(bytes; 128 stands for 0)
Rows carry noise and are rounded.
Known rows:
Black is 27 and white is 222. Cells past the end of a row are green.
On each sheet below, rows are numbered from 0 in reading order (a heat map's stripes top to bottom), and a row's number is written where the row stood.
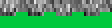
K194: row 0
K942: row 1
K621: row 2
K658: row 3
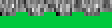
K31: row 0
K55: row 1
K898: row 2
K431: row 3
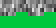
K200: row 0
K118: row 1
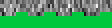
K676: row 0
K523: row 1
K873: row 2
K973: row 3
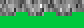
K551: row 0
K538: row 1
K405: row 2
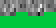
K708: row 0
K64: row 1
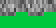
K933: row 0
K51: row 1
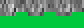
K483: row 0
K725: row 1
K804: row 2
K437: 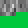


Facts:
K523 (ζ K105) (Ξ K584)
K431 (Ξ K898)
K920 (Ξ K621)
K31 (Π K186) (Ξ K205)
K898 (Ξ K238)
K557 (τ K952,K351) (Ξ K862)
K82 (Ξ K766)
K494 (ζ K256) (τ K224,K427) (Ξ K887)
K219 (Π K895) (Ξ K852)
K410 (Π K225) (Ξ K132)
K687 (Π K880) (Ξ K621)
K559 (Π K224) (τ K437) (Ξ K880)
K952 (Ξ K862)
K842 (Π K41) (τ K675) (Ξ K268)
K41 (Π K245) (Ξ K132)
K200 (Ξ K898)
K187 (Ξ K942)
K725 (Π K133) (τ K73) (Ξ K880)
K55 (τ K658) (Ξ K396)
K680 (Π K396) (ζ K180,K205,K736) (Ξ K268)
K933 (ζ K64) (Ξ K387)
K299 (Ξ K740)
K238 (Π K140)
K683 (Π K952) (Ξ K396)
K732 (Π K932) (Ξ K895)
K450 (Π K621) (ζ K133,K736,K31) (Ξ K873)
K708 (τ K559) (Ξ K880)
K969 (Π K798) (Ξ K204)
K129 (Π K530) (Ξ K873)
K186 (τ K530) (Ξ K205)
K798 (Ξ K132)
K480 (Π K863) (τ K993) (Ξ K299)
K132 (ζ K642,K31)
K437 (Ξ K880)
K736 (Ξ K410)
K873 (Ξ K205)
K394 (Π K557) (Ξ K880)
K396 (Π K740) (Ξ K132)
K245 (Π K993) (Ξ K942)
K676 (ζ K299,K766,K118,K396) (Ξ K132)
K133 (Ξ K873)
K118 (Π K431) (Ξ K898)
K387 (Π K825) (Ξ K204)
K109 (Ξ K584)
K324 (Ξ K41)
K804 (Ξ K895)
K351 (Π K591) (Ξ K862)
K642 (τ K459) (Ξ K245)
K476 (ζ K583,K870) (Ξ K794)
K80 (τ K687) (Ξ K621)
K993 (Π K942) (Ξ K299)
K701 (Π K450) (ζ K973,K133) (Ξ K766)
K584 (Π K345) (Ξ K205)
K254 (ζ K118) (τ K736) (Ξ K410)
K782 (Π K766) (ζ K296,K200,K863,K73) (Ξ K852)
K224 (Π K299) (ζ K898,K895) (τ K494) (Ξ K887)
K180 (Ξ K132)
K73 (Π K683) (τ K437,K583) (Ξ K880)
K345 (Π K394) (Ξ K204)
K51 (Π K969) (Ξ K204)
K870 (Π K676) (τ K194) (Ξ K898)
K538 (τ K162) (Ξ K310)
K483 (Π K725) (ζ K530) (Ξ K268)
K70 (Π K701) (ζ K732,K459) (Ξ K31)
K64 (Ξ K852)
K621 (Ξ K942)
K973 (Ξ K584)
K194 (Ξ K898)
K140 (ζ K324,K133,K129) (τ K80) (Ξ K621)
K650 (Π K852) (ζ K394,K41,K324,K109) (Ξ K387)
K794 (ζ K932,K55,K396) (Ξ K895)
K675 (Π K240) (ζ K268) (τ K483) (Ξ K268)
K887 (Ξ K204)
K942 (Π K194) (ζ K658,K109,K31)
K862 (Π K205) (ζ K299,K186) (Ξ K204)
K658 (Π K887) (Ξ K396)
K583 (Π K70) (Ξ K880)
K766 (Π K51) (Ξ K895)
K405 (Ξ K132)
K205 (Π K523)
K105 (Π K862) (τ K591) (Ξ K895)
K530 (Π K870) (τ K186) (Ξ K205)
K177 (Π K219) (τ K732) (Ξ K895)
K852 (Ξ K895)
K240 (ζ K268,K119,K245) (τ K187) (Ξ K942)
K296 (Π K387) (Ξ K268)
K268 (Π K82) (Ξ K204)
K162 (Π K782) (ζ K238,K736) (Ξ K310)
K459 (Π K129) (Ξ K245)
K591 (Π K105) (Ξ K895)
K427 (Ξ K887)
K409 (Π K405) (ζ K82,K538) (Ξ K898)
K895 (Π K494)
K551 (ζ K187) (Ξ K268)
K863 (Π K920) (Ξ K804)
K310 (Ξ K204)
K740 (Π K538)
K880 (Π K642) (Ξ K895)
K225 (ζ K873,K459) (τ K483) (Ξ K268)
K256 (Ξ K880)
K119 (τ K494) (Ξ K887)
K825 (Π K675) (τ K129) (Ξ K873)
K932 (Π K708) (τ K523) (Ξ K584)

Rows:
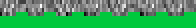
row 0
K238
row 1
K530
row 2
K240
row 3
K109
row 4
K591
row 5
K394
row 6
K256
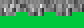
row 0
K186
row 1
K870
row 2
K583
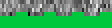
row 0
K798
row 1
K736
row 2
K410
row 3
K225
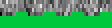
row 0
K41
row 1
K450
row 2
K73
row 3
K675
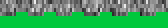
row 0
K476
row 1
K162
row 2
K584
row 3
K993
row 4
K701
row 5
K132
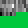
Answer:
K129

